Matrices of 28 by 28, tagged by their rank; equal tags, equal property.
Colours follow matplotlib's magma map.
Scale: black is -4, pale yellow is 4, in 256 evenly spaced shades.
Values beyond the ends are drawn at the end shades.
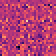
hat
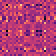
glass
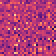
hat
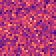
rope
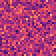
rope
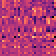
glass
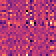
glass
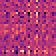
glass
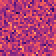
rope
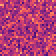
rope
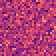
rope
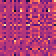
glass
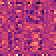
hat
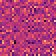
hat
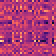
glass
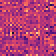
hat
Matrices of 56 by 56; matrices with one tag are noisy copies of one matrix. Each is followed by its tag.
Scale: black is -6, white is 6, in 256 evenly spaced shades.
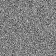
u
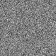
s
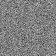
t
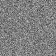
u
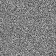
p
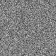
s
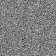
t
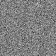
t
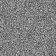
p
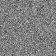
u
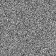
s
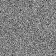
u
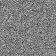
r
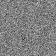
t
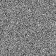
s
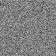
r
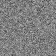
u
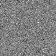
s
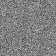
t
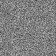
p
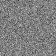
u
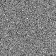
s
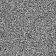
p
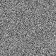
s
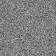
p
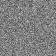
u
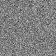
u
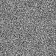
p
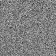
r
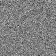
r
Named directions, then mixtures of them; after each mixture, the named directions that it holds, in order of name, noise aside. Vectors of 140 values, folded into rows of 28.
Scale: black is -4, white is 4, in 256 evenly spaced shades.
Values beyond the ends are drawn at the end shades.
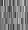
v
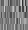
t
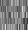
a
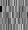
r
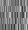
a, t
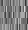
a, t, v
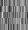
r, v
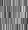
a, v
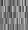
t, v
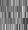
a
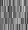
a, v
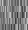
a, t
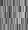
a, t, v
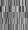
r, t, v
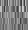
r, t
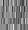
v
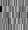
r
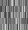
a, r, v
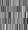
a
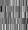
a, r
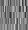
a, t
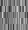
r, t, v
